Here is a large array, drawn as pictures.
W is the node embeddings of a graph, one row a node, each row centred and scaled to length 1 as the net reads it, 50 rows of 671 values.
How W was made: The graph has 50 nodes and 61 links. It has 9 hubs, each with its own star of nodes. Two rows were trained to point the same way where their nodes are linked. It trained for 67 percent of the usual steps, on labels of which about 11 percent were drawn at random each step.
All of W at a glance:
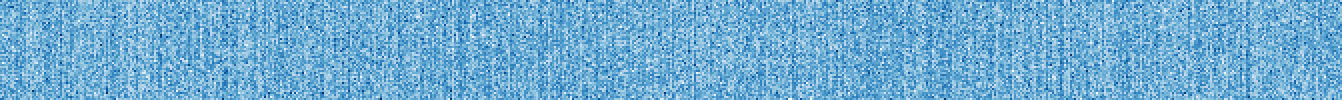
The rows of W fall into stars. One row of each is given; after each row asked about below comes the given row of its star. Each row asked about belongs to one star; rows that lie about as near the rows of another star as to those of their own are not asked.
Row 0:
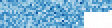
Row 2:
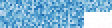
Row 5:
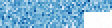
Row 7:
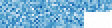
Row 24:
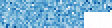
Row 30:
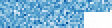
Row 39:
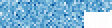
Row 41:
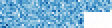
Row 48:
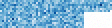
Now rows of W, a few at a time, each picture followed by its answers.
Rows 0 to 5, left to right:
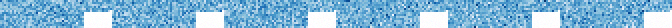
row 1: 41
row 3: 24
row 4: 30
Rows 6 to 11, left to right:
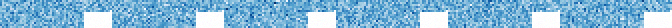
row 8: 39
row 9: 5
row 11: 7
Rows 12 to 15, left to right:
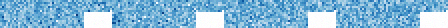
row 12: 24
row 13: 39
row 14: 5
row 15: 48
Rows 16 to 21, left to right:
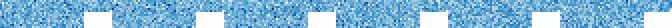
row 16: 30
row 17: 0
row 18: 48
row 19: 30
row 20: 0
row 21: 24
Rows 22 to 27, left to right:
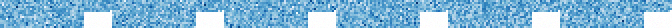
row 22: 0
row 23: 30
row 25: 7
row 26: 24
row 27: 39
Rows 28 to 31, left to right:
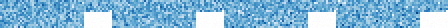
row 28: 30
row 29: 5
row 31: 48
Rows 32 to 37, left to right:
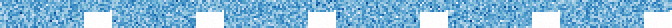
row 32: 24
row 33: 2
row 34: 24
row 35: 39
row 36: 2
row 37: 39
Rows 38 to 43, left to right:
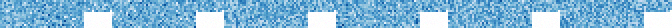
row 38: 5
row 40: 5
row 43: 30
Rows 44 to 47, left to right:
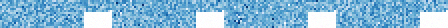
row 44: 0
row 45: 41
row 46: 2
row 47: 7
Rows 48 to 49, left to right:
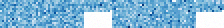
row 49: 2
